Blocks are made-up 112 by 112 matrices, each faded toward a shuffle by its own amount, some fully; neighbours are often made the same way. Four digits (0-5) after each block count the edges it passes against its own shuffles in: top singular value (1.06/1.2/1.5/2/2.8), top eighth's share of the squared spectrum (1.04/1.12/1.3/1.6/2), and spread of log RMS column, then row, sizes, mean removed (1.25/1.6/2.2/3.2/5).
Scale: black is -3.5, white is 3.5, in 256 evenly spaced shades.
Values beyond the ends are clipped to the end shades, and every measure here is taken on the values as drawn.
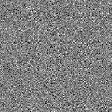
4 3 2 2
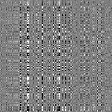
5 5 4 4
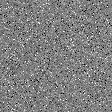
2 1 0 0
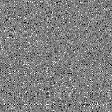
4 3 2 2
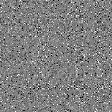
4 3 2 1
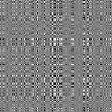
5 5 5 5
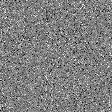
0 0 1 0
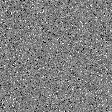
0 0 1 0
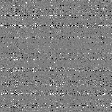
3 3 3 4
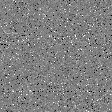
2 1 0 1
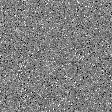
0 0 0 0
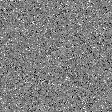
0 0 0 0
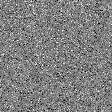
0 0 0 0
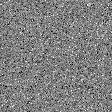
0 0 0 0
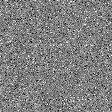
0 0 0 1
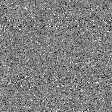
2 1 0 2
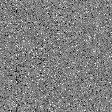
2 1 1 0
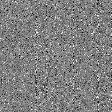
1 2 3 0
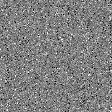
0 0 2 0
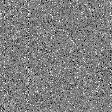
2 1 2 0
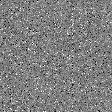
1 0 1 0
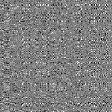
5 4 3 3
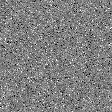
2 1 0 0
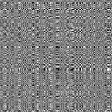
5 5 4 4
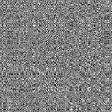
5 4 3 3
